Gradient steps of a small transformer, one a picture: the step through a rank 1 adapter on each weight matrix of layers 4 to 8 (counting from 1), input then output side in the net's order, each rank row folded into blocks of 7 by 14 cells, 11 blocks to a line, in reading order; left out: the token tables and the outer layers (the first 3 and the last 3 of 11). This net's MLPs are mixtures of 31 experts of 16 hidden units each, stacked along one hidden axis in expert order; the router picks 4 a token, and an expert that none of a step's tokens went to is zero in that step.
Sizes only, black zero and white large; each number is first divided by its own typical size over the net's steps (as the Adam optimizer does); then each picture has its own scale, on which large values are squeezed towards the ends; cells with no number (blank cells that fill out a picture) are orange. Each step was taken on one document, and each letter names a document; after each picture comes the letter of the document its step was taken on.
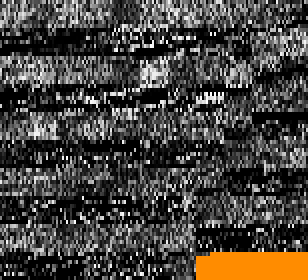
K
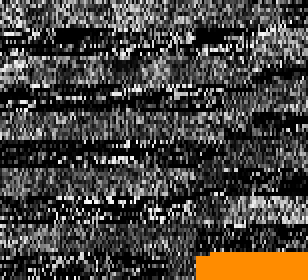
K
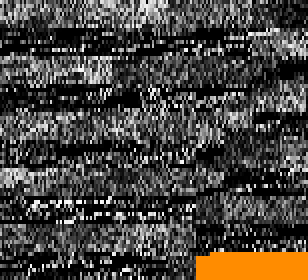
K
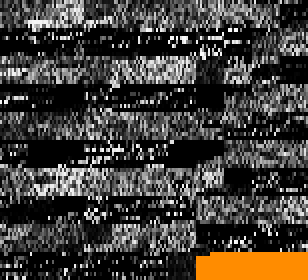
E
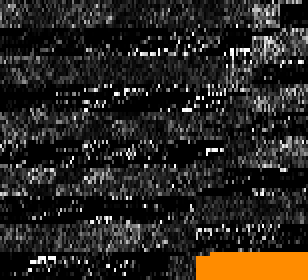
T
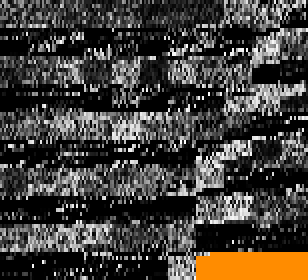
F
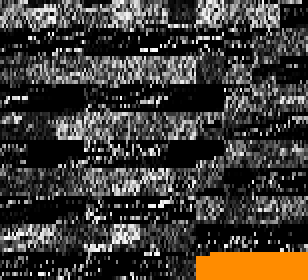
E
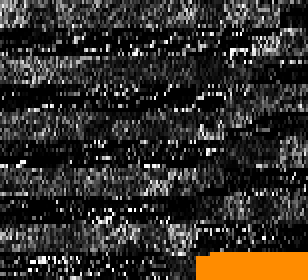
T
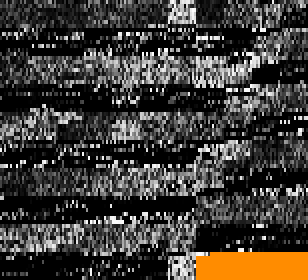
F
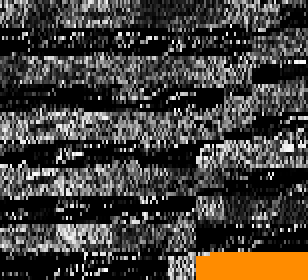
F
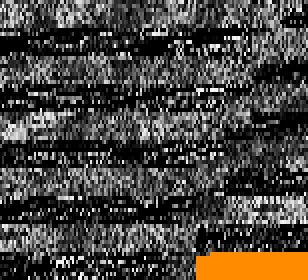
K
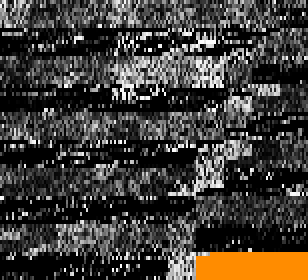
F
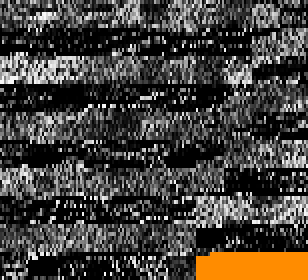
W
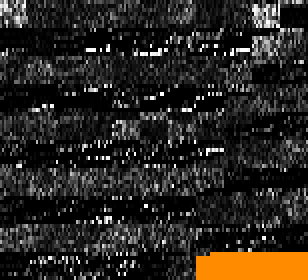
T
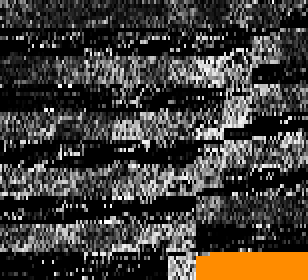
F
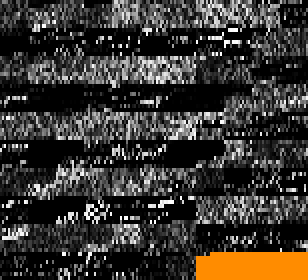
E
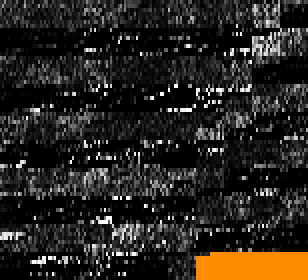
T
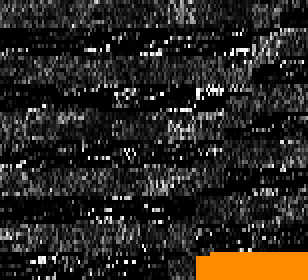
T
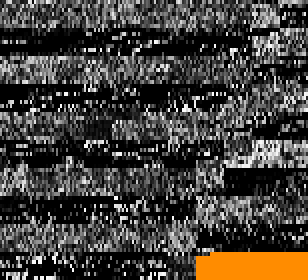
W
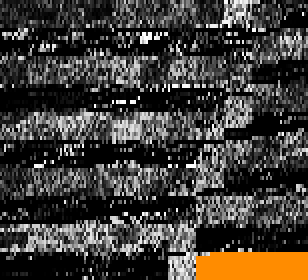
F
